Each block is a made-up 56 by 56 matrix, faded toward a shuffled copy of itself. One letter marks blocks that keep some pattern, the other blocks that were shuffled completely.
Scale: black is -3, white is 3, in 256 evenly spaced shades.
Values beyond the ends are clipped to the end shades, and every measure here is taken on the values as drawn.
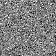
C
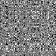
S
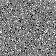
C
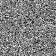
C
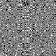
S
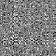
S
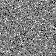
C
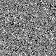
C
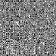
S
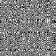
S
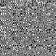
S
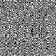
S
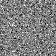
C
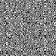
S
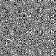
S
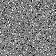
C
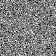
C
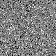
C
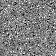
C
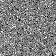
C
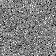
C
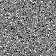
C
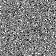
C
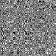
S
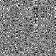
S
